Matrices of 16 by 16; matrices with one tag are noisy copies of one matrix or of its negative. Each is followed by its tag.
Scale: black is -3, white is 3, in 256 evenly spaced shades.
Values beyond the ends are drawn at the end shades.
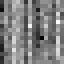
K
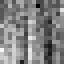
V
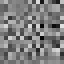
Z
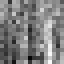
V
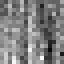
V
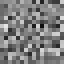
Z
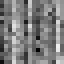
K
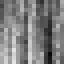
V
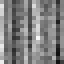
K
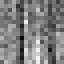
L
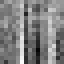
L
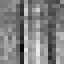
L
